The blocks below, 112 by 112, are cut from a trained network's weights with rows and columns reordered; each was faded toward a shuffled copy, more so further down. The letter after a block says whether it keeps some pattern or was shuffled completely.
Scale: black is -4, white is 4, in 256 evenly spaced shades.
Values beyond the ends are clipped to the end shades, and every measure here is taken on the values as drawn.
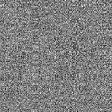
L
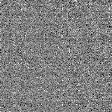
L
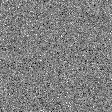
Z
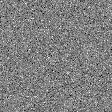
Z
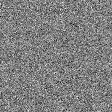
Z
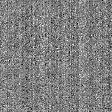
L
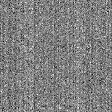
L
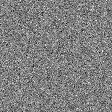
Z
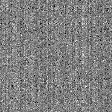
L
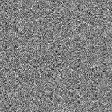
L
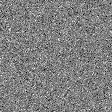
Z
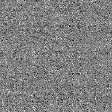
L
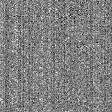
L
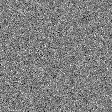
Z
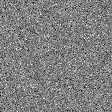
Z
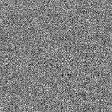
L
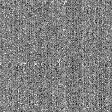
L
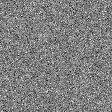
Z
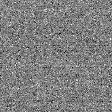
L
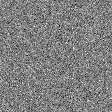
Z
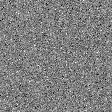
Z
